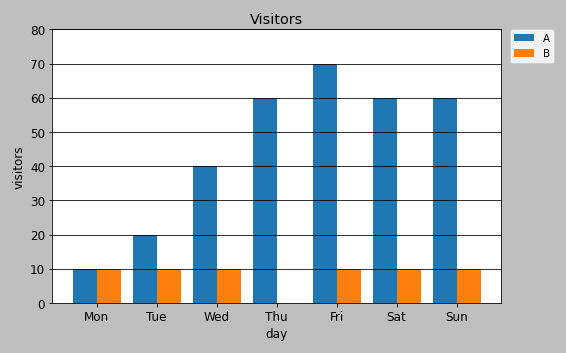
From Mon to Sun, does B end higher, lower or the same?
the same
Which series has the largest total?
A
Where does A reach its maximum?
Fri
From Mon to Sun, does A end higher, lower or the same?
higher
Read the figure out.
Title: Visitors
x-axis: day, ticks Mon Tue Wed Thu Fri Sat Sun
y-axis: visitors, ticks 0 10 20 30 40 50 60 70 80
Legend: A, B
Values:
A: 10 20 40 60 70 60 60
B: 10 10 10 0 10 10 10
